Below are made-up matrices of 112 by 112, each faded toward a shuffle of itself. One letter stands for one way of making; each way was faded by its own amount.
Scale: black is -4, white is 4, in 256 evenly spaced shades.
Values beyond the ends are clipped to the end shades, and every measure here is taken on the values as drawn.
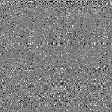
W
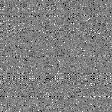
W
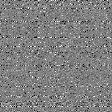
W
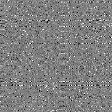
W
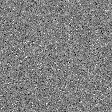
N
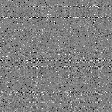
W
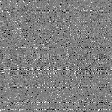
W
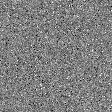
N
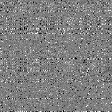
W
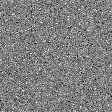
N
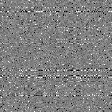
W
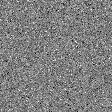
N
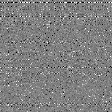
W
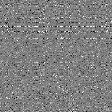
W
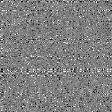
W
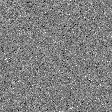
N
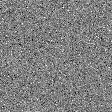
N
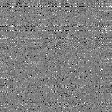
W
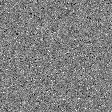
N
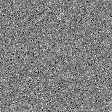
N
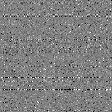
W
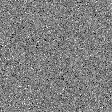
N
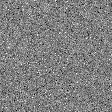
N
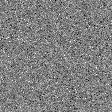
N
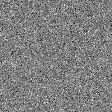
N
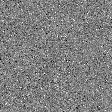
N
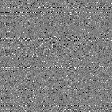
W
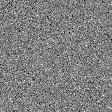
N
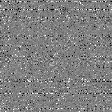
W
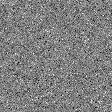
N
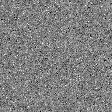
N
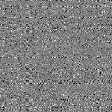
W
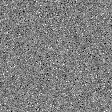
N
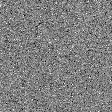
N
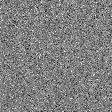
N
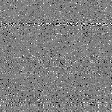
W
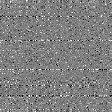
W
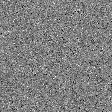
N
